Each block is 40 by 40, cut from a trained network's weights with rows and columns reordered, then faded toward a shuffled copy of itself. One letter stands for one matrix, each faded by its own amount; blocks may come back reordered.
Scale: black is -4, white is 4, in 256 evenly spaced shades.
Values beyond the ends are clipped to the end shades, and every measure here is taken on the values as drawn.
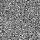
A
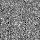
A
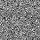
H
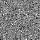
H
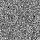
A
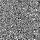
H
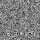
A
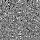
H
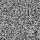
A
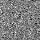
H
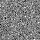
H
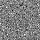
H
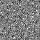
H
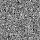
H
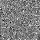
H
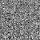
A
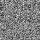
A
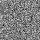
A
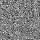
H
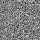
A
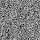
H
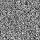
A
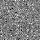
H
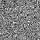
H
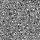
H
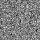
A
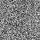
A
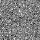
H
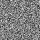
A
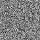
A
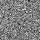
H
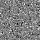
H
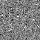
H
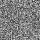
A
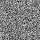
A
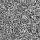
A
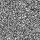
A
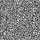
A
